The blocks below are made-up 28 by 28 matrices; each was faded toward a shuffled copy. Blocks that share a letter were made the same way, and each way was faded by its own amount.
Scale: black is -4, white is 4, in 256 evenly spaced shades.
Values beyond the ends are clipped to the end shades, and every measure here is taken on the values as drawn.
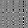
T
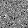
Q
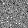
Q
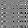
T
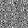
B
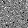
Q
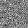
B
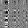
T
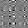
T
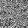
B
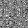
B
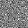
B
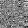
B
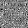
B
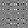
T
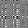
T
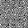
B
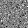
Q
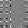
T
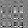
T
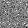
Q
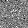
Q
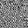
B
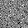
Q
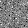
Q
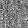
B
